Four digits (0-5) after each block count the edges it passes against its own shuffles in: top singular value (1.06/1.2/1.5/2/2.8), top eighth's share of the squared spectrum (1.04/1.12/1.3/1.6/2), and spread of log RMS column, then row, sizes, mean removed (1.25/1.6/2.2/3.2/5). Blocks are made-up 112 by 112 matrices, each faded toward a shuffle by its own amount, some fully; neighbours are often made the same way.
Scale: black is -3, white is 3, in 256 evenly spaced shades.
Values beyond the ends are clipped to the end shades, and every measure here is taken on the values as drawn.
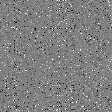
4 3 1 1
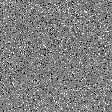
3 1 0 0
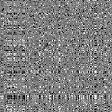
5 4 3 3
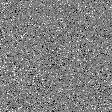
0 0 0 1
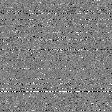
3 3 0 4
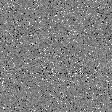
1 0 0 0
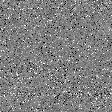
0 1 0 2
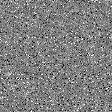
1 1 0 2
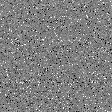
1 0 0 0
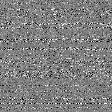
2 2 0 4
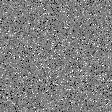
0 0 0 0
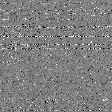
3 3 0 3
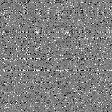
4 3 1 2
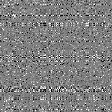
5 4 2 3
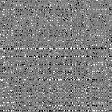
5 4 2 3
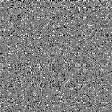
4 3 2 3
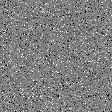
2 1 0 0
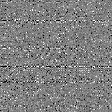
4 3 2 3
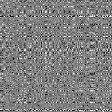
5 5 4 4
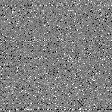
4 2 0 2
